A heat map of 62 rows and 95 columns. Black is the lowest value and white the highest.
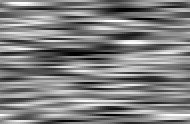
Streaks run across, left to right. The values follow a bell shape. Overall the values sit about 50% of the way up the scale. The halves do not mirror each other.
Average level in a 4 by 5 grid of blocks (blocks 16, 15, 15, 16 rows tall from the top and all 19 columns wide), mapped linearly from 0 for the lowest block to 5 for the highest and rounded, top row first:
53322
41035
24443
44434
